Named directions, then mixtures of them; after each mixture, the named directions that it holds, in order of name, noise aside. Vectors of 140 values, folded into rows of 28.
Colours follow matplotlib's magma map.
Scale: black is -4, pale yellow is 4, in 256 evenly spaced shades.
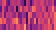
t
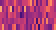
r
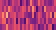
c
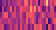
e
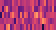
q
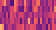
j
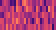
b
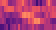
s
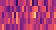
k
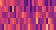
e, r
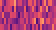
b, q, r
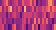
r, s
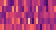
b, e, j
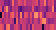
q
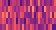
c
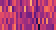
c, r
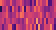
r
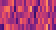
j, k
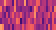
j, k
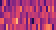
b, t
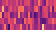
q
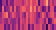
e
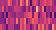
c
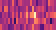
k, q, s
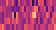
k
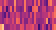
j, k, r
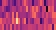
b, k, t
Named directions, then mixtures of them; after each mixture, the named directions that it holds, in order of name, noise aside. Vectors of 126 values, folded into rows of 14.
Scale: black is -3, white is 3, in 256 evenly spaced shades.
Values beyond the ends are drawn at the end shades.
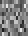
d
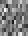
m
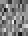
m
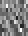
d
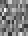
m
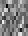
d, m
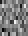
d, m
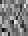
d, m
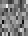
d, m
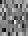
d, m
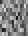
d, m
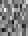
d, m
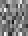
m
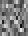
d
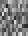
m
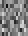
d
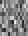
d, m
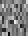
d, m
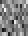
d, m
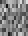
m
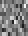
d, m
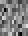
m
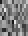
d, m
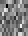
d, m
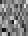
d, m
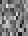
d, m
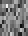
d, m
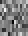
d, m
